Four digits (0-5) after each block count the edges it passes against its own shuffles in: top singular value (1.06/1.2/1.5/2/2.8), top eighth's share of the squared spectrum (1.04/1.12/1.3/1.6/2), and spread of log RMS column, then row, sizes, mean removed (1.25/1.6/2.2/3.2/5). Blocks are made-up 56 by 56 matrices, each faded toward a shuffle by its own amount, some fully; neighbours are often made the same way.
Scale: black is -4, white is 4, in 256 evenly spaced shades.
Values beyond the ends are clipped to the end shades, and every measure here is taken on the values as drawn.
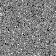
0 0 0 0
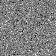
0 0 0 0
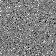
0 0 0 0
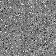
1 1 0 0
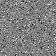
1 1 0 0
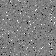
1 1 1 0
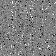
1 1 1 0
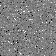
0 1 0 0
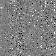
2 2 2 0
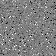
0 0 0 0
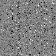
1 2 2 0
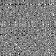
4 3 1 2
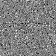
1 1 0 2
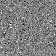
0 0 0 0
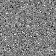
0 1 0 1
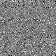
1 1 0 2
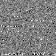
2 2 0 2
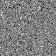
0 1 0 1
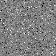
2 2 0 0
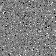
0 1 0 0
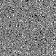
3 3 1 1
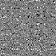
3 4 2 2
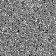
2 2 0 0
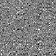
3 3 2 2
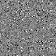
3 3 1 2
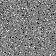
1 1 0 0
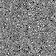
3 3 1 0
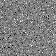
0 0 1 0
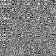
4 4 2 2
